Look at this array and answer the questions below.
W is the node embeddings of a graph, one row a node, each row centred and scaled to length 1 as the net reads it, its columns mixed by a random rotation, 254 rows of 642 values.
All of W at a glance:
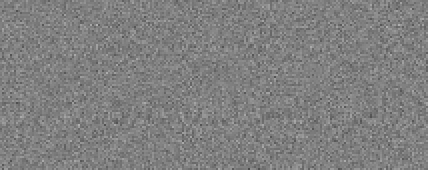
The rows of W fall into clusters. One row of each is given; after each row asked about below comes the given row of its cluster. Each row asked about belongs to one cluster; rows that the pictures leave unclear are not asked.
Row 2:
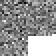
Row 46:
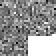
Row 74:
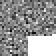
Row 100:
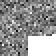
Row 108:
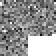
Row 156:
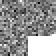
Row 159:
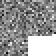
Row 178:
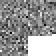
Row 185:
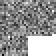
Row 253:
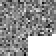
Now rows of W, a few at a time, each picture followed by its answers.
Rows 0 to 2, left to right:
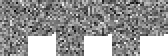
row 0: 156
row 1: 46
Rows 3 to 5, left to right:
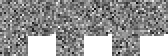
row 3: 156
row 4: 108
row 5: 159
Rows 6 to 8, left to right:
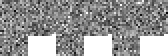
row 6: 156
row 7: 100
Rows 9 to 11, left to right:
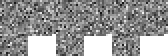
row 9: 159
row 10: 156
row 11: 100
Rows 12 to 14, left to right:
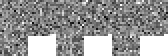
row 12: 156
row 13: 185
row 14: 185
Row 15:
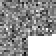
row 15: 253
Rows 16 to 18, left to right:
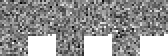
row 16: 2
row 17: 46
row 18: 108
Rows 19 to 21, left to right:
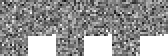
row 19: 100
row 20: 253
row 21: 2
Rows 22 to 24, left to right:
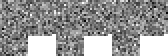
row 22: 178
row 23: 185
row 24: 108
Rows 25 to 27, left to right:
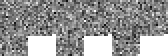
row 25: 185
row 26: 253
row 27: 178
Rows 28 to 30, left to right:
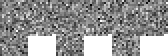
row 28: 74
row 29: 159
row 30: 100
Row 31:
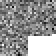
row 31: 100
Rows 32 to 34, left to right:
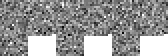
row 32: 159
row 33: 46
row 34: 178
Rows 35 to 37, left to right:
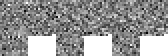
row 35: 185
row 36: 74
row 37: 74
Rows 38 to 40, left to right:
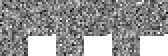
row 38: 253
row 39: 156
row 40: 185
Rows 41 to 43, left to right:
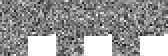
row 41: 156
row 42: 178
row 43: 74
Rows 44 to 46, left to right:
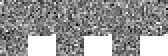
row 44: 108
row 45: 74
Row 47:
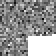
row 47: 159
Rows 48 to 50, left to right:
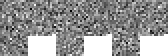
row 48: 74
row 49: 156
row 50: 159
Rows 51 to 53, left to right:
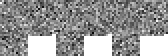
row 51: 108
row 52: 156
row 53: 159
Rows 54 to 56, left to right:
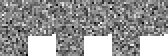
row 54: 46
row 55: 46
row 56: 74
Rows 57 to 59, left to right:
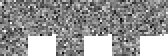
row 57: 108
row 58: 159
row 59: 2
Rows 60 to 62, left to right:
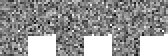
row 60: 2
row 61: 74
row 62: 253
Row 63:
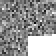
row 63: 2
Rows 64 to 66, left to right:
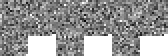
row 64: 178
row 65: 185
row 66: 74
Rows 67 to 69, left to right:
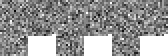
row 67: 156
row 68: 100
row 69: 74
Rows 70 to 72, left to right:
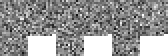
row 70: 74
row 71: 100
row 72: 178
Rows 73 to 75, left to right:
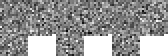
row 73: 159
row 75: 159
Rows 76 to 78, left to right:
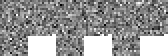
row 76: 74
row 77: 253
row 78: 185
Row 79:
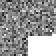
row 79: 253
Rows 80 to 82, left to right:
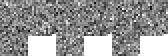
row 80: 46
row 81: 156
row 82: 178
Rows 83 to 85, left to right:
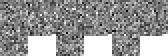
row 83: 178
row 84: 178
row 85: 156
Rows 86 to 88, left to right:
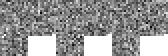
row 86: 253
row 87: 156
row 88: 2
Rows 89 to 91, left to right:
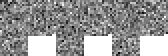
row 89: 100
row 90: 46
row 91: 159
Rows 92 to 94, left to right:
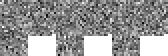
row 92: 108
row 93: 185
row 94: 185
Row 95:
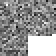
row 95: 46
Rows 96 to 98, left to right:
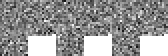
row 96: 159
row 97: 253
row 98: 74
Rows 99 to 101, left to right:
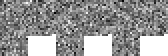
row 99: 185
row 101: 253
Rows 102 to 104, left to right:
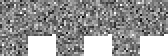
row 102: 100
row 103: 178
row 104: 185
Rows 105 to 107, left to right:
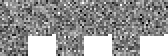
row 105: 46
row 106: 185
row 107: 185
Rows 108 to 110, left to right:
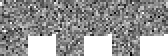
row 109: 156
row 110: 100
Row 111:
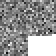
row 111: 159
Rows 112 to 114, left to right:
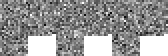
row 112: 178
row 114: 74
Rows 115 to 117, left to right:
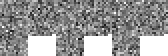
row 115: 108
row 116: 253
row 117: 185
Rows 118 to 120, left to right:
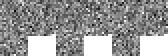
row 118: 156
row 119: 159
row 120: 100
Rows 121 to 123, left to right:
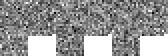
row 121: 185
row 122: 46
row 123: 253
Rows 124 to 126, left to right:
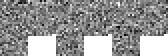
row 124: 2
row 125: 100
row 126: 46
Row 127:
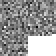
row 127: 178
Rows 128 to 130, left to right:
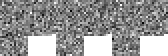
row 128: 100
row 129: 156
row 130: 185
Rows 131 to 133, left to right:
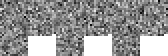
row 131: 159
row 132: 253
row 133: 46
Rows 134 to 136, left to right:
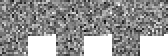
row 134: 2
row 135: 2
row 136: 46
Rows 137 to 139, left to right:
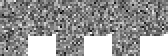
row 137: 108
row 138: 156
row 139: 156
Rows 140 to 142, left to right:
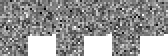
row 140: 74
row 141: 156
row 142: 178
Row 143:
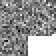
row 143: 46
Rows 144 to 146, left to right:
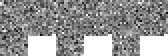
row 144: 108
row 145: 178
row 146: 185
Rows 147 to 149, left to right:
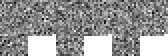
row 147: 159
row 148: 2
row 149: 253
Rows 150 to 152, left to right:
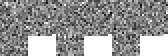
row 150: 46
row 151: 185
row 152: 178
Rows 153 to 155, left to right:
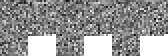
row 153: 2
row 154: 2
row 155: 159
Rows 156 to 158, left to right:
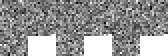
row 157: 2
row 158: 178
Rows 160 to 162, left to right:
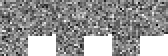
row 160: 108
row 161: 74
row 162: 178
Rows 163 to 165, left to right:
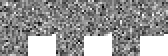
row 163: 46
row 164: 156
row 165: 178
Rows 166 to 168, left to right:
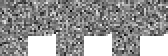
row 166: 2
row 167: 156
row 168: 46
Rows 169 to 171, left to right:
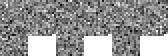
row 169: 46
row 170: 253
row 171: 46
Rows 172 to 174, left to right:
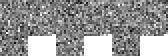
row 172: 178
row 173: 2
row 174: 46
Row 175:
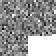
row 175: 178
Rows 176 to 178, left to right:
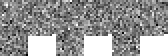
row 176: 46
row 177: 108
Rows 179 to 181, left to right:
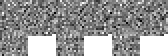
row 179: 185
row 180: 185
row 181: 185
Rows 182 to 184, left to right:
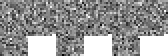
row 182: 74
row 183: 178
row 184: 185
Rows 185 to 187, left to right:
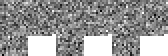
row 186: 253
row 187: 100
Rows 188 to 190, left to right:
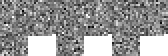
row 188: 100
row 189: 178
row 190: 2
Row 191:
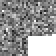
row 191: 253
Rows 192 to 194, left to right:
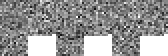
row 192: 159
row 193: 178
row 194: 74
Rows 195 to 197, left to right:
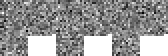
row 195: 185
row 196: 156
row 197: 159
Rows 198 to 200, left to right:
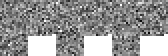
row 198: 159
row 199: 108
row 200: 185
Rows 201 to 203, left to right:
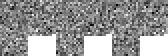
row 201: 159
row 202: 156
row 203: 253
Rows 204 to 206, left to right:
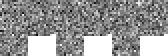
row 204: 156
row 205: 156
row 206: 185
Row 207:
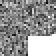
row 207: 46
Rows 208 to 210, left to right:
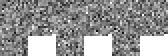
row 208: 253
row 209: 100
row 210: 178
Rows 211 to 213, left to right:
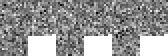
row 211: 253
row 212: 253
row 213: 108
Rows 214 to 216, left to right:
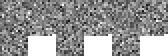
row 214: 74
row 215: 46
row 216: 159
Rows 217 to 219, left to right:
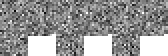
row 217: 156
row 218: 100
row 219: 100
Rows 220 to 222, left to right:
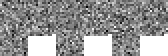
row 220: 253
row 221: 159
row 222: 108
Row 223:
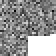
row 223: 156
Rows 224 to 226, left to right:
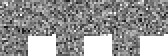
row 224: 46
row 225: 2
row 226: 185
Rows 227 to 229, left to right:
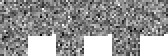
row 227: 108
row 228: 100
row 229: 46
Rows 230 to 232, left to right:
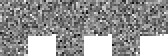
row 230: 178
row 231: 159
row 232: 2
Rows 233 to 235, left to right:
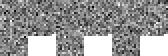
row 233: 156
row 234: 185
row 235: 46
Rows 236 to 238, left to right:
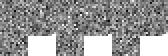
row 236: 156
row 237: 100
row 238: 156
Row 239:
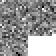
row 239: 108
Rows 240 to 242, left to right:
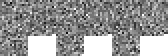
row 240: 100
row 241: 178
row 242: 178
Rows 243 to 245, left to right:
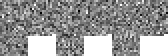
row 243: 74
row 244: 100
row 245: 185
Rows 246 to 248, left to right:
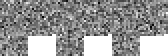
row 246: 185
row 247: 253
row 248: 2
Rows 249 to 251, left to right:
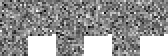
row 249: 253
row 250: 178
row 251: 185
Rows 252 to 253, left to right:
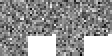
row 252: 74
